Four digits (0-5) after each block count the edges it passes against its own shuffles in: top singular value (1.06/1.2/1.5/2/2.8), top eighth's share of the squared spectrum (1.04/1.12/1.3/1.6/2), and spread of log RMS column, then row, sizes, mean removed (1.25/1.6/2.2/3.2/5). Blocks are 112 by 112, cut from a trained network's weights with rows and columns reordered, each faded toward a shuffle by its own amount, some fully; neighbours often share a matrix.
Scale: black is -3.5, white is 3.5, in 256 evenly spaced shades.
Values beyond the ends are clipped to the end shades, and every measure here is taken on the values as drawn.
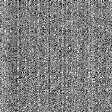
4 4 1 3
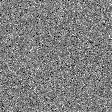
0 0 0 0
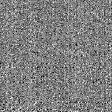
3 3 0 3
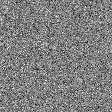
0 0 0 0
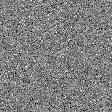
1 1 0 0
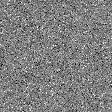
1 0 0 0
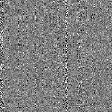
3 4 4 1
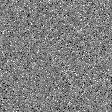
0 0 0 0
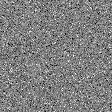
0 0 0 0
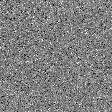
0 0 0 0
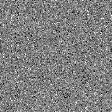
2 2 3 0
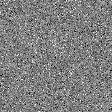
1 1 1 0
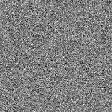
3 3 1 0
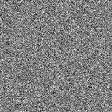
3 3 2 1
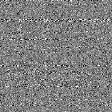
3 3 1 3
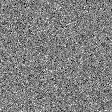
1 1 0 1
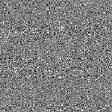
3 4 2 4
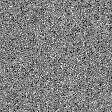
1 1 0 0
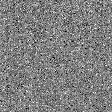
1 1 0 1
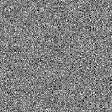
3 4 2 2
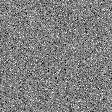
0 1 0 0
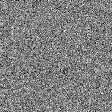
2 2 1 0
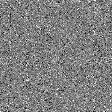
2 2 2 0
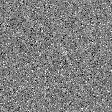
1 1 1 0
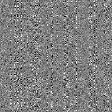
4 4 4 2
